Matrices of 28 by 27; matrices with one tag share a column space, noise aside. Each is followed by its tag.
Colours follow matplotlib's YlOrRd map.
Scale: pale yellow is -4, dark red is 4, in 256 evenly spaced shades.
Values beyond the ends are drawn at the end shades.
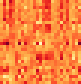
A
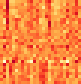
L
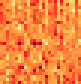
A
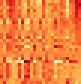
L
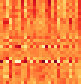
L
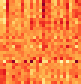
L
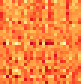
A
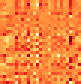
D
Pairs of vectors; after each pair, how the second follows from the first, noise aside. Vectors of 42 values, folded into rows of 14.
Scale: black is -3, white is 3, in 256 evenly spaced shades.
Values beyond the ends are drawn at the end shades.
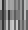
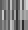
wrapped around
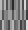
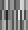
wrapped around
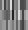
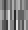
reversed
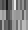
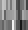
reversed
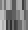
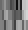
reversed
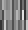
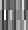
reversed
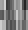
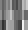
reversed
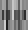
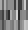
wrapped around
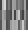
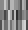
reversed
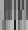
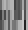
wrapped around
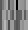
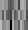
reversed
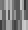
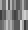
wrapped around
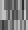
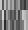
reversed
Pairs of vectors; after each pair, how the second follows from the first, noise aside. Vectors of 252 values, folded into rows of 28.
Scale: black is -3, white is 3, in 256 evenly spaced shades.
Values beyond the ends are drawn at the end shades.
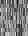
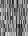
copied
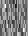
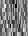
copied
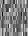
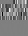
partly zeroed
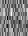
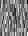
shuffled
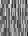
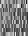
shuffled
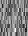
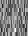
copied
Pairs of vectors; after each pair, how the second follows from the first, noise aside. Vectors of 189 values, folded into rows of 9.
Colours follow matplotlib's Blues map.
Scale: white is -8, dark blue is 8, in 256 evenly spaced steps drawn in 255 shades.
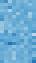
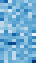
scaled up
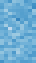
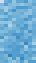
wrapped around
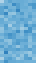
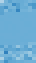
partly zeroed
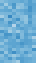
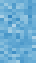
copied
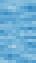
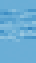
partly zeroed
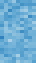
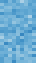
wrapped around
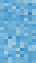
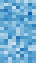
scaled up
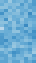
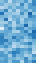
scaled up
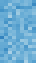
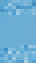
partly zeroed
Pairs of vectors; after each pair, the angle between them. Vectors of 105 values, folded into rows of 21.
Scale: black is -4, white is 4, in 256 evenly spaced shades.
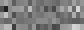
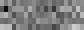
nearly parallel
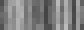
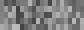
orthogonal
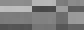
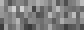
partly aligned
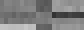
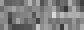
partly opposed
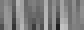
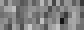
partly opposed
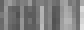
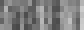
nearly parallel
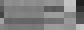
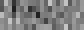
orthogonal
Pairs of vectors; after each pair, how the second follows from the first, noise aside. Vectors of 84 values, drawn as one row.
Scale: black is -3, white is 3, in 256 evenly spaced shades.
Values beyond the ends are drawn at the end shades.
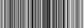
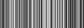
negated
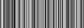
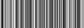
negated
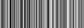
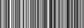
negated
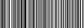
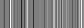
partly zeroed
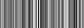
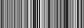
negated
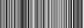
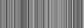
shrunk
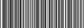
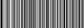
negated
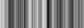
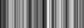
negated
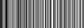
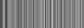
shrunk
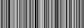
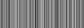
shrunk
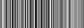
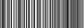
negated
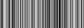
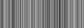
shrunk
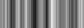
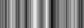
negated
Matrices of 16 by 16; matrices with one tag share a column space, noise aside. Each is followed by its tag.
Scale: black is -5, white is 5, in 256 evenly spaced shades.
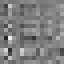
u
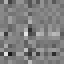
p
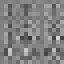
u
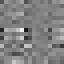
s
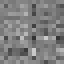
u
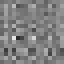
u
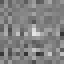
p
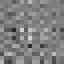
s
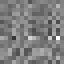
u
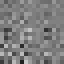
s
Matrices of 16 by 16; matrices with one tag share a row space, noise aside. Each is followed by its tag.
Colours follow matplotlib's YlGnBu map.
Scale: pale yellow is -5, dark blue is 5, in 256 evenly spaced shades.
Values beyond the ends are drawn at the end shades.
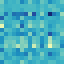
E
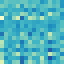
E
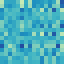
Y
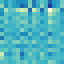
E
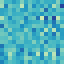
Y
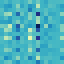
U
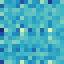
E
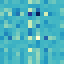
U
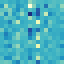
U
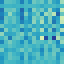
Y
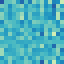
Y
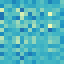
E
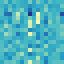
U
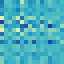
E
